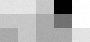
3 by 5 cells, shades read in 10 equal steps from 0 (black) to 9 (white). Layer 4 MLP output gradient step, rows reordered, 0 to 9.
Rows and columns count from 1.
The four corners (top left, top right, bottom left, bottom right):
8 9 6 8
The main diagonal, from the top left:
8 7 6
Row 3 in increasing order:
6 6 6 7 8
